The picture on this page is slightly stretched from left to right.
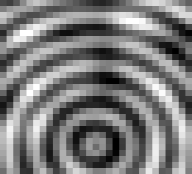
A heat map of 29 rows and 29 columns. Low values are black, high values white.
Rings: centred on the bottom middle. Slope: none. Odd rows or columns: none. Grain: blotchy.
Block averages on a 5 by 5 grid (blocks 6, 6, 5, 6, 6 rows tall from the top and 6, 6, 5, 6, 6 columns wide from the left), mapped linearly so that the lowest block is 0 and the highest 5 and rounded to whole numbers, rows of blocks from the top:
4 3 1 5 3 | 4 3 2 3 1 | 4 4 0 3 4 | 5 2 1 2 4 | 4 2 1 2 5
